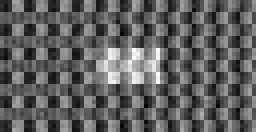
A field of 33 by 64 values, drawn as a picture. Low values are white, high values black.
There is no overall slope. The ninth with the lowest average is the centre. Upright stripes repeat 11 times across the table. In the centre lies a patch that is lower than the rest.
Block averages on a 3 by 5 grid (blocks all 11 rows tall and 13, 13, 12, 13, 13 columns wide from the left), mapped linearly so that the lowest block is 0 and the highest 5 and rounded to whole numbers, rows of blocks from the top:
55555
54045
55555
